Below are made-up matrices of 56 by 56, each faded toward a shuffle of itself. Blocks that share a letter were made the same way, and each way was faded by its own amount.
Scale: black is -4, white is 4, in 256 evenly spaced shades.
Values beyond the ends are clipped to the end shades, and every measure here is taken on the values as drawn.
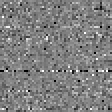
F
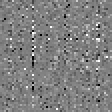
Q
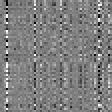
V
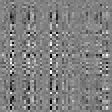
V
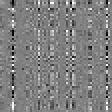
V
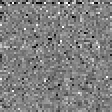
F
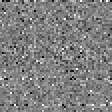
F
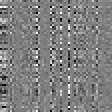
V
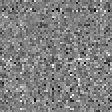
F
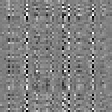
V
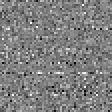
F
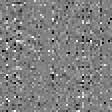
Q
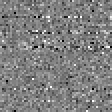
F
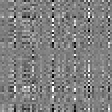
V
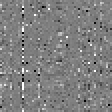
Q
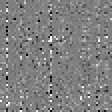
Q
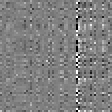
V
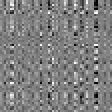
V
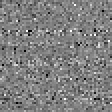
F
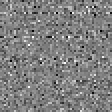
F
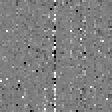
Q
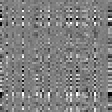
V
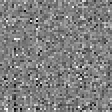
F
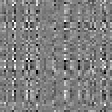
V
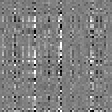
V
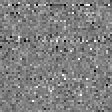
F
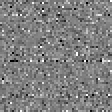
F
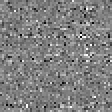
F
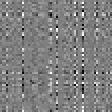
V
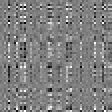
V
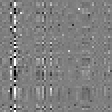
V
